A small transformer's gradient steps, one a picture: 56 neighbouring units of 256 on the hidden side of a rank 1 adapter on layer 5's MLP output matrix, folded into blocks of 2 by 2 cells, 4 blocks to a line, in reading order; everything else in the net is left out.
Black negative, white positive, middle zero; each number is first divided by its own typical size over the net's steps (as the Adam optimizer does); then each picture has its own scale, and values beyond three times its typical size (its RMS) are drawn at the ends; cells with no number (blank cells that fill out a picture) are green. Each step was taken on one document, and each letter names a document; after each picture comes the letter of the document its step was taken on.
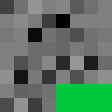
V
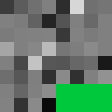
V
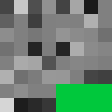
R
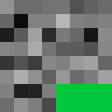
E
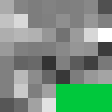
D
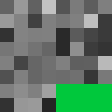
D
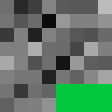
E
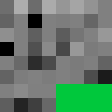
R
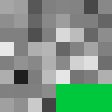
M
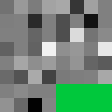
R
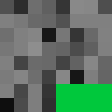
V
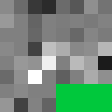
R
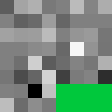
E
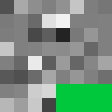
V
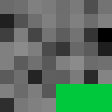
D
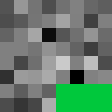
E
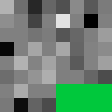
R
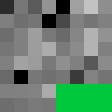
V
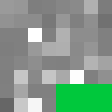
M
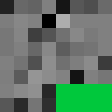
V
